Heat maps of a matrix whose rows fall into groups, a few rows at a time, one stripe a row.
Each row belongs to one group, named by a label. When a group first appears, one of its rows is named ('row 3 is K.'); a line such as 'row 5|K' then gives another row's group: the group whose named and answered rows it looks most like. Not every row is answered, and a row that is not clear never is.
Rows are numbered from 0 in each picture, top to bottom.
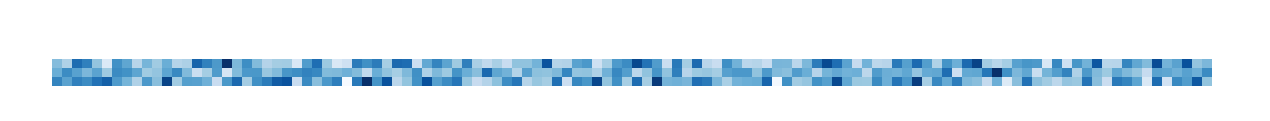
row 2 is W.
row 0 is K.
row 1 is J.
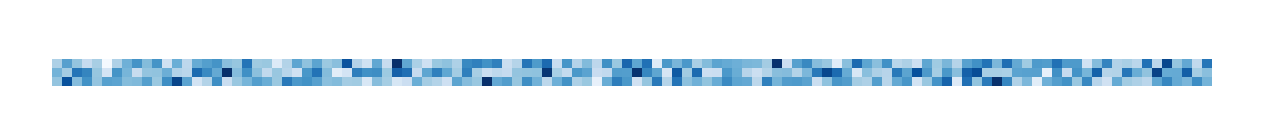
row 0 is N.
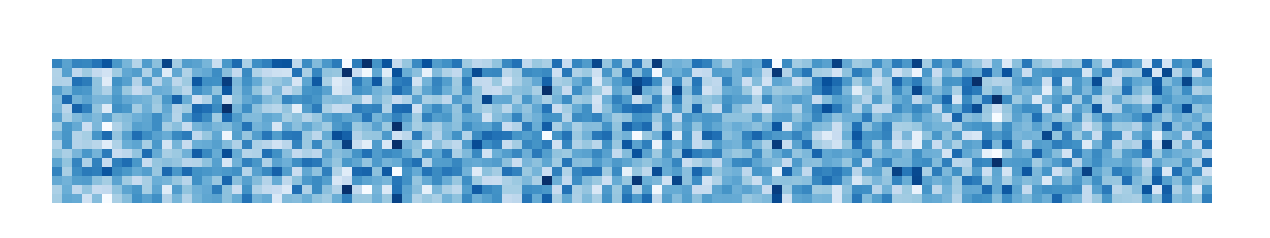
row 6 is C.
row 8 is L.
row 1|N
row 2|K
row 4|J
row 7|N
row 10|C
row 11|J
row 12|W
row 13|K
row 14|N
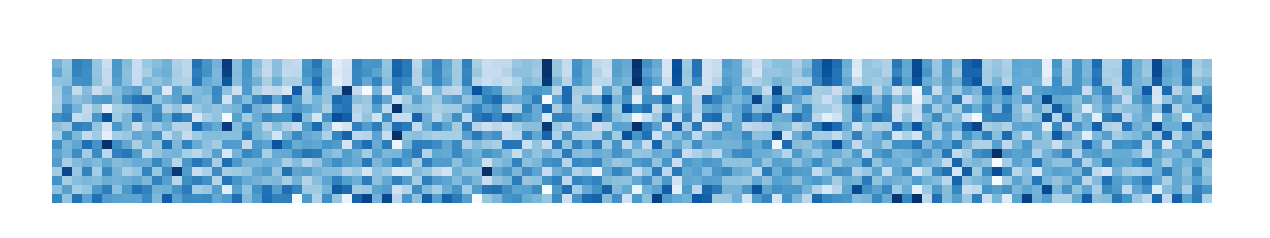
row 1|K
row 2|K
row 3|N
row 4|L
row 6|L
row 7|K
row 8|N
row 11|C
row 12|J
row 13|C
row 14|L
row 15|W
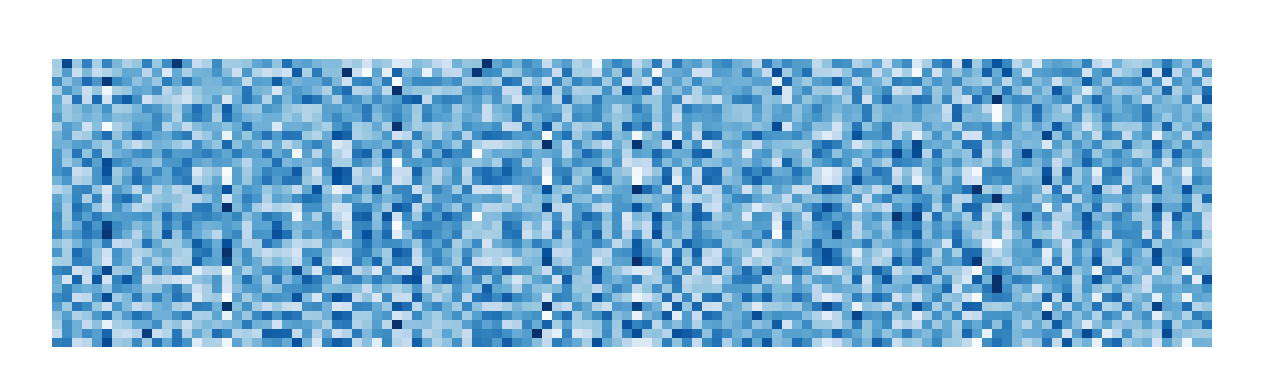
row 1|N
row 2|W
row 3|N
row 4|J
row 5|C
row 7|N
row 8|L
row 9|K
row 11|W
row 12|L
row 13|L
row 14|K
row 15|J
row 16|K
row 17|W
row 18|W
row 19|W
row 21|K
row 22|K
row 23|L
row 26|L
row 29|N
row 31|L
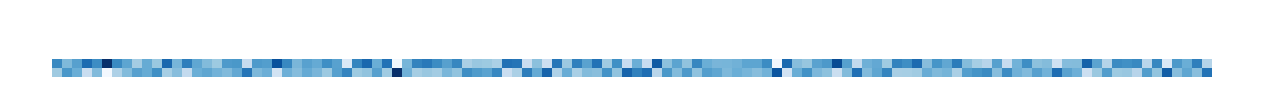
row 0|W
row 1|N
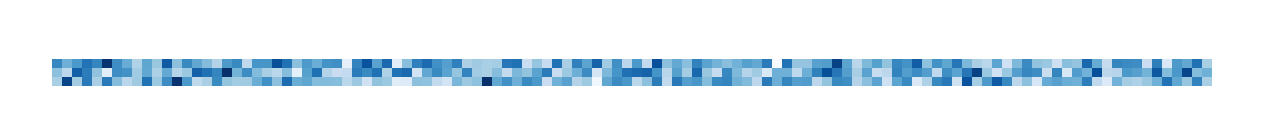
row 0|W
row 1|K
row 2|J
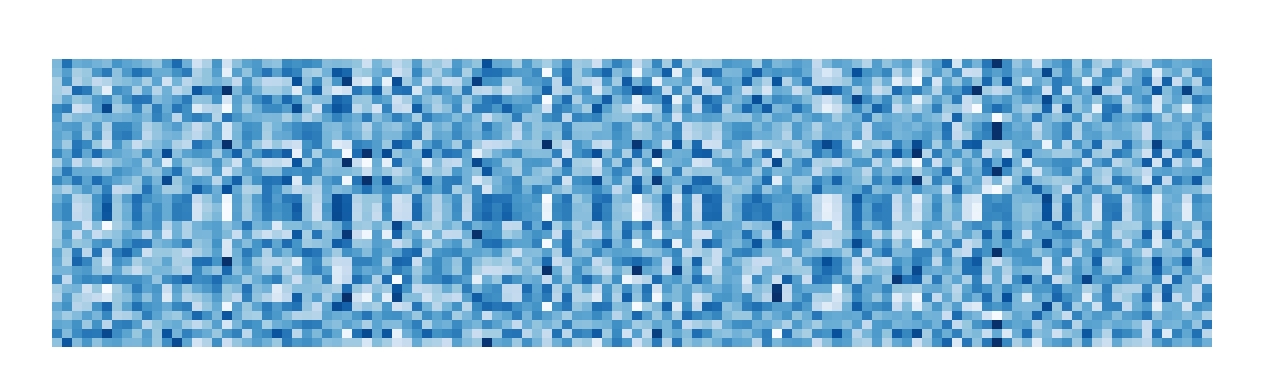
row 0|J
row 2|N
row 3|K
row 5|L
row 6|C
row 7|J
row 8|J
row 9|K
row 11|N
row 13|W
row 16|L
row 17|L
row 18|N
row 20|L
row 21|J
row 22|K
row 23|K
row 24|W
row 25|N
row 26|N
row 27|L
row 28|C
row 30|W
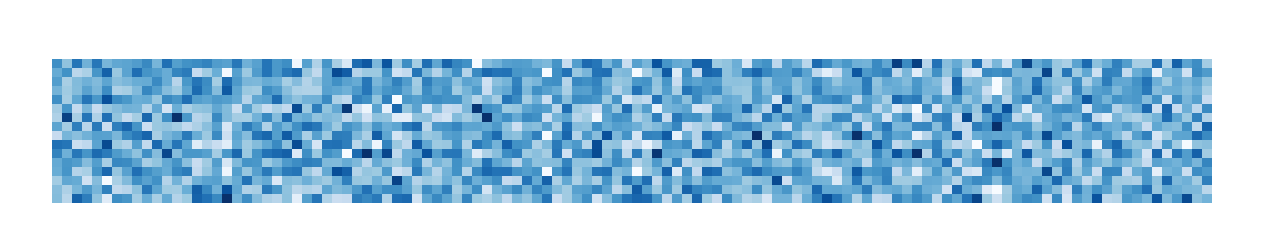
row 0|W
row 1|L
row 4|W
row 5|N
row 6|J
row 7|J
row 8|L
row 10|W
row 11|J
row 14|C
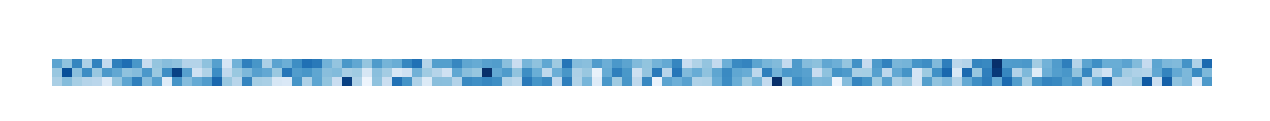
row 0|J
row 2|N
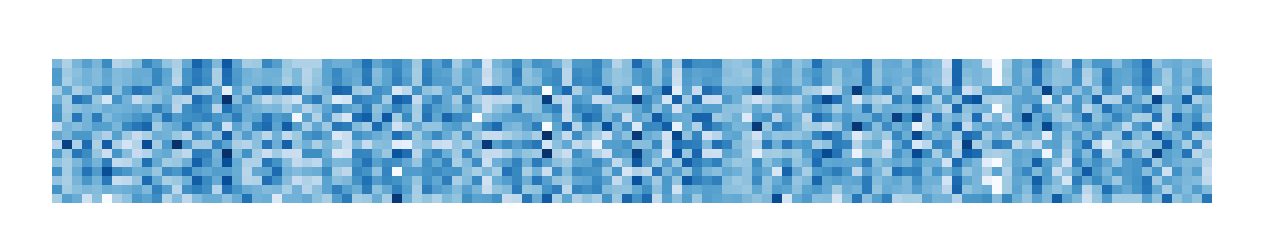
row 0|C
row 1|C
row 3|L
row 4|K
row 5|C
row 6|W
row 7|L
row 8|K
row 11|C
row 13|C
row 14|C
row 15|N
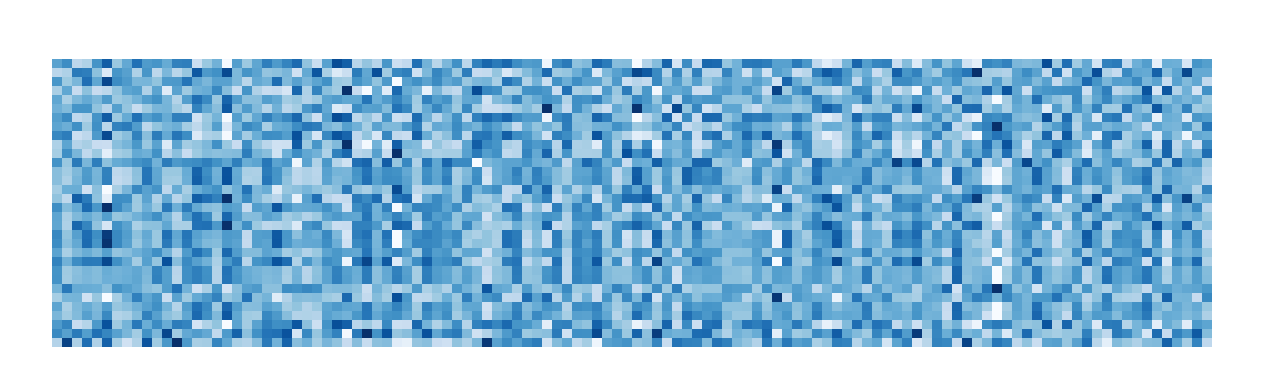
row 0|L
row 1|K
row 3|N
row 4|C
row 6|L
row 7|J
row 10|N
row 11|W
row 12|C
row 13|C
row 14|N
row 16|W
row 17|C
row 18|K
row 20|W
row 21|C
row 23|C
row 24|C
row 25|J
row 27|C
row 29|L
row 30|W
